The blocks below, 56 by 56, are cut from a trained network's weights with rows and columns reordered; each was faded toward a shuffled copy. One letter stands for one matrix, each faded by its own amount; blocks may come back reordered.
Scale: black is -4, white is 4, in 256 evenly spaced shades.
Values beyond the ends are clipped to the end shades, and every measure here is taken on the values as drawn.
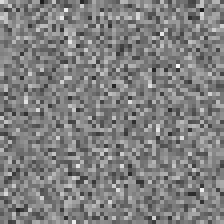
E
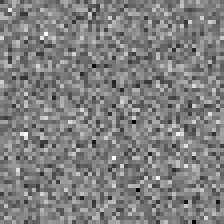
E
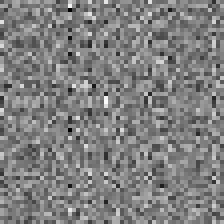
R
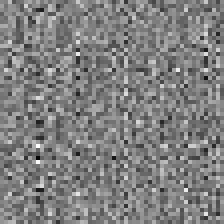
R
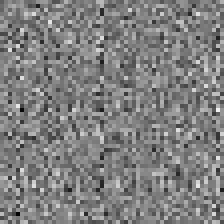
R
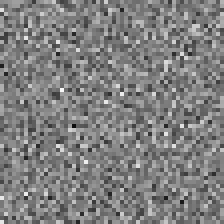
E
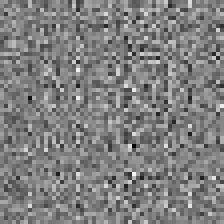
R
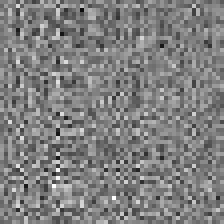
R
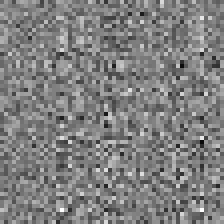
R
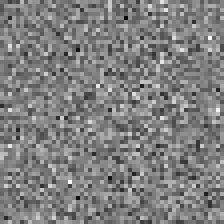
E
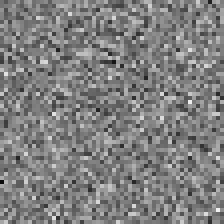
E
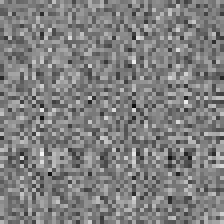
R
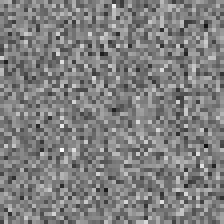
E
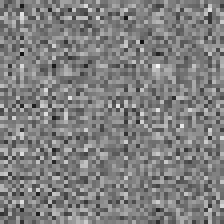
R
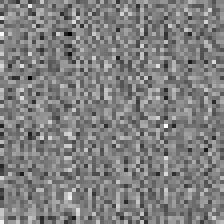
R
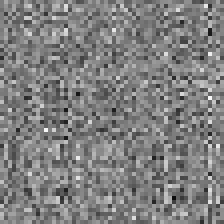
R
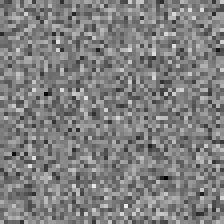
E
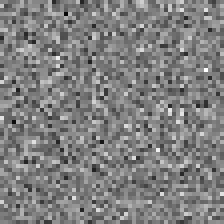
E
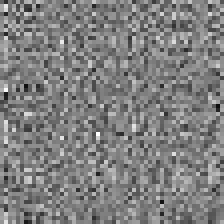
R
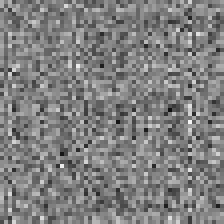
R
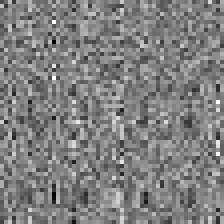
R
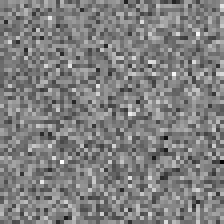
E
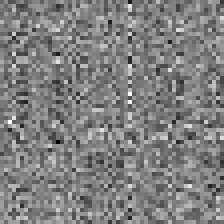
R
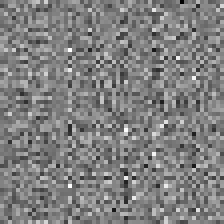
R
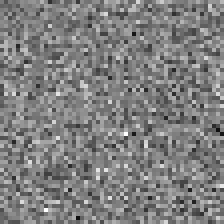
E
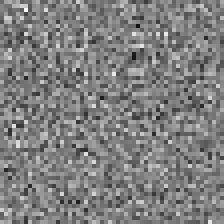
E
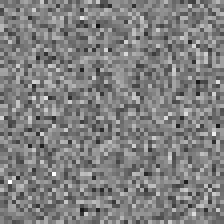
E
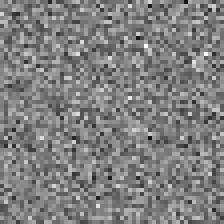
E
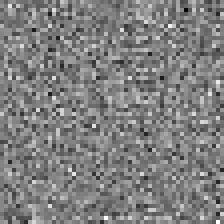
E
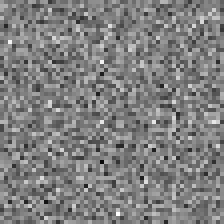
E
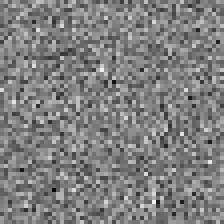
E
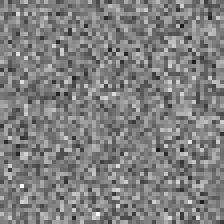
E
